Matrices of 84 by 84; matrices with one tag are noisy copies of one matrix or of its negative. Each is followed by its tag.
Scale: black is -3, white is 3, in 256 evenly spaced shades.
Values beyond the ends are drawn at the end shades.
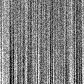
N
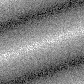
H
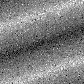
H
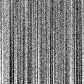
N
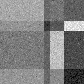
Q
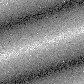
H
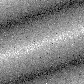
H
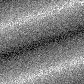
H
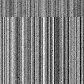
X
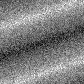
H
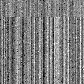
X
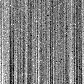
N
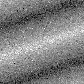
H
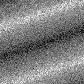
H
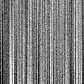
N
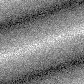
H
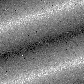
H
